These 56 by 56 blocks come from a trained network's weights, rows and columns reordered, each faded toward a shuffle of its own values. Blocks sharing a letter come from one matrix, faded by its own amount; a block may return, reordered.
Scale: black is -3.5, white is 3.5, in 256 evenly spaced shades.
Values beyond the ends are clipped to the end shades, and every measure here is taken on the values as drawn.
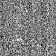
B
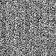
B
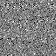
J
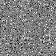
J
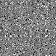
J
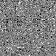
J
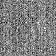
B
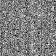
B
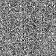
B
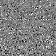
J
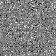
J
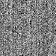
B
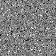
J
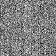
B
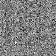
B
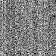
B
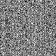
B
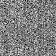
B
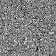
J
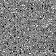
J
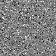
J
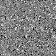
J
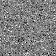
J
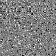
J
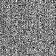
B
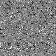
J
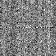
B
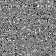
J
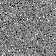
J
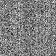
B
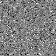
J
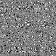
J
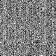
B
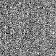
B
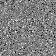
J
